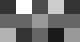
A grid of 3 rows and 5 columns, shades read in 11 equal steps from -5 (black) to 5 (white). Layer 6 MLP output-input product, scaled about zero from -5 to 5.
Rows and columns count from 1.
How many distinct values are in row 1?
4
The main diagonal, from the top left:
-3 -1 -1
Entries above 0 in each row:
2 1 2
